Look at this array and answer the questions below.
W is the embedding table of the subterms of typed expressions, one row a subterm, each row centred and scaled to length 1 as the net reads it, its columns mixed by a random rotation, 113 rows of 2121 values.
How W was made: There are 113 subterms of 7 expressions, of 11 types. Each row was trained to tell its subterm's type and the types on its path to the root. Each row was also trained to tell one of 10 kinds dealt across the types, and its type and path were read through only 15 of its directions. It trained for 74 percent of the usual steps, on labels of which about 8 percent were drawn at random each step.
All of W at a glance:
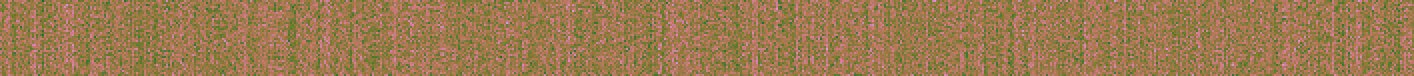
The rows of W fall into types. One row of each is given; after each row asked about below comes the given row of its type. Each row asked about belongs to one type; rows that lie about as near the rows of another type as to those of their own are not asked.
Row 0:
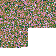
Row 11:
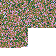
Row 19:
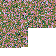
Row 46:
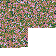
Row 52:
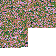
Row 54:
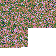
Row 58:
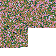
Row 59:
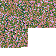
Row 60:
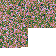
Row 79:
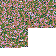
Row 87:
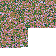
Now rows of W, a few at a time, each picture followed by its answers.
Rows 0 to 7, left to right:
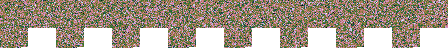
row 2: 54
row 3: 60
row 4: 11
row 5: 46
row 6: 87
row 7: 54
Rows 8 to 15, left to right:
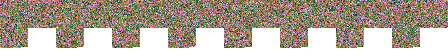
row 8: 79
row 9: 60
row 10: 0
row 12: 0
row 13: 0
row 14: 46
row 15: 46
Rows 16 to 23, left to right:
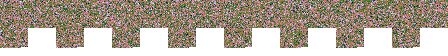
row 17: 54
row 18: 60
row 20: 52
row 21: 87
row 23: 52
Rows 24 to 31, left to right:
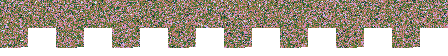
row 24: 87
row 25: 0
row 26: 79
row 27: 59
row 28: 19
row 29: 54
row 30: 19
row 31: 11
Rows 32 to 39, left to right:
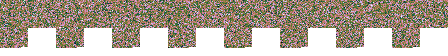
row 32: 54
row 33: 60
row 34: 11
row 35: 54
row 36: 0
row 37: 52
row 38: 11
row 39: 79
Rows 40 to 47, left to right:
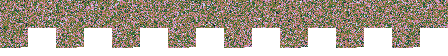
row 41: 87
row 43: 87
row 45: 79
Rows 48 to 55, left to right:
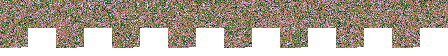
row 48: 52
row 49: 60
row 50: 19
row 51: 11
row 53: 60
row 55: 11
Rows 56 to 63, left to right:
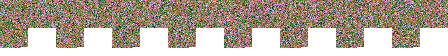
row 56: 19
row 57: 87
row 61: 58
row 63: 52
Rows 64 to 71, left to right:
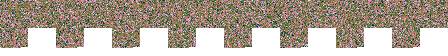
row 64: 79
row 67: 87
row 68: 79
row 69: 52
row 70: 46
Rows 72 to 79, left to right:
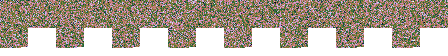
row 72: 46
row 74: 46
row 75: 0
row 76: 11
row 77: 0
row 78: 52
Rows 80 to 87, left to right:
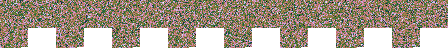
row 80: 54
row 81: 87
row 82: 46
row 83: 46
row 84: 52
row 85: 11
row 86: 0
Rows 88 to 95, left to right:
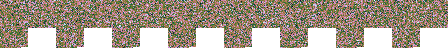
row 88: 46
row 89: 59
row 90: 11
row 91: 19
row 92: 54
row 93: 11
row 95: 11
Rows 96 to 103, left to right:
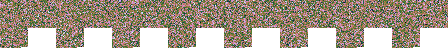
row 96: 0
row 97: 79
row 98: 0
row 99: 54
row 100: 87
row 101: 79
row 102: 0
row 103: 58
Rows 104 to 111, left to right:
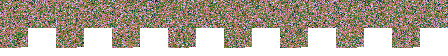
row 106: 87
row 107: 79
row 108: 54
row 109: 46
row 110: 87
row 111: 59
